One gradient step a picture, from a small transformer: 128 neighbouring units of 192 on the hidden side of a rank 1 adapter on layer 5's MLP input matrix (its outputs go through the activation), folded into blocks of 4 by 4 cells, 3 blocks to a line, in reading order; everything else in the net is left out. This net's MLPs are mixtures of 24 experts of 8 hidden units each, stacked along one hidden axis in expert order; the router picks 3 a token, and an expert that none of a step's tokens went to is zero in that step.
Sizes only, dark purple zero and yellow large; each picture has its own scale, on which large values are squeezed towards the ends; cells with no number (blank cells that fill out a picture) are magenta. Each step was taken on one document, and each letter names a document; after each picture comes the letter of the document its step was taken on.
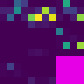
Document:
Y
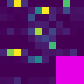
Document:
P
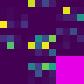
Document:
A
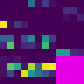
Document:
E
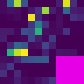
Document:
P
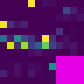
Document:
A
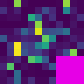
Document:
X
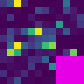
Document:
P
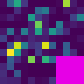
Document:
P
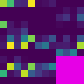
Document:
E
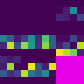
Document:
E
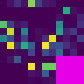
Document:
A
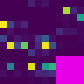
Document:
A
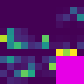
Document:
E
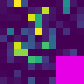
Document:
X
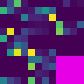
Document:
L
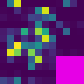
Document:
L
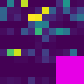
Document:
X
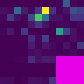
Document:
Y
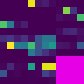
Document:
A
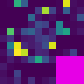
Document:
X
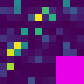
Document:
Y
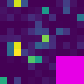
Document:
L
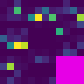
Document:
Y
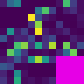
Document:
X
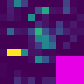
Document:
P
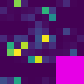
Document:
L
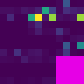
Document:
Y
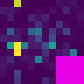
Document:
P
